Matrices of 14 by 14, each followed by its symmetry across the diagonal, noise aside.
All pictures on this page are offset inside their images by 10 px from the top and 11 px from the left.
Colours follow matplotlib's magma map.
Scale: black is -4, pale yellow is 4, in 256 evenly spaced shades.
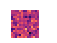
neither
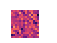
neither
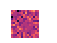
symmetric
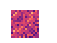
symmetric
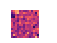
antisymmetric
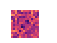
symmetric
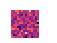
neither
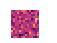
antisymmetric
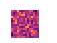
symmetric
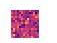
antisymmetric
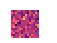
antisymmetric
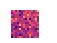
antisymmetric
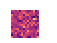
neither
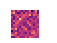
symmetric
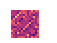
symmetric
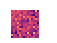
symmetric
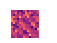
antisymmetric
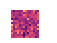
neither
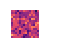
antisymmetric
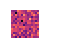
neither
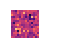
antisymmetric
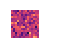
neither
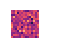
antisymmetric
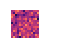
symmetric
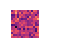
neither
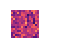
neither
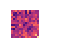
symmetric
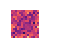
symmetric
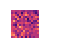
antisymmetric
